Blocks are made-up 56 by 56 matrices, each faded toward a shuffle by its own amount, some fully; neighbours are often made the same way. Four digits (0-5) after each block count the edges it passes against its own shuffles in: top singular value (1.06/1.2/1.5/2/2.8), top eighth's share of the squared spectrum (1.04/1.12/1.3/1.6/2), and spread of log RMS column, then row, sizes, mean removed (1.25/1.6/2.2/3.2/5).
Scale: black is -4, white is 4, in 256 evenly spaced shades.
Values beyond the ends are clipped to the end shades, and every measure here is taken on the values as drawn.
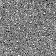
1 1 0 0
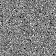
1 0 0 0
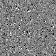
2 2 1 0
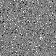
0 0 0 0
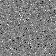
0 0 0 0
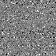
1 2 0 2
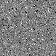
0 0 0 0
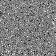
0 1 0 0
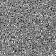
2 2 0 0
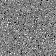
0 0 0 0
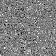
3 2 1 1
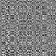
4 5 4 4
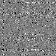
2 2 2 2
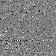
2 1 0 1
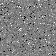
0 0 0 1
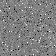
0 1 0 0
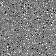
0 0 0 0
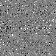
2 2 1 2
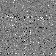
2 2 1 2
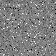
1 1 0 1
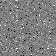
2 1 0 0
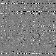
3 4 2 3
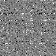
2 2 2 2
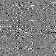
2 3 2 3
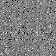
1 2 0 2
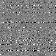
2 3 2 3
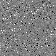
1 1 0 1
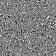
2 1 0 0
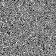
0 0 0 0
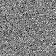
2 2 0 0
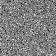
0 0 0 0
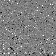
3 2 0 1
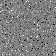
1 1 0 0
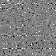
4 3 1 2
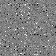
3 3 1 1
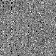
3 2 2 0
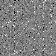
2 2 1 0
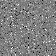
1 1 1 0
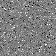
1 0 0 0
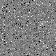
1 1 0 0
